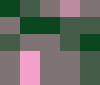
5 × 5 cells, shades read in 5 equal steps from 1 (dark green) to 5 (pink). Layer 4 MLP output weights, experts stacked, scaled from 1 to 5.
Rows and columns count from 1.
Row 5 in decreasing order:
5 3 3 3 2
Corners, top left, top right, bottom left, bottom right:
1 3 3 2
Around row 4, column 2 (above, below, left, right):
3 5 3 3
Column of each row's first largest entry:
4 1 2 2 2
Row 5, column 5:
2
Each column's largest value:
3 5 3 4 3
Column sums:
12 16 13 14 10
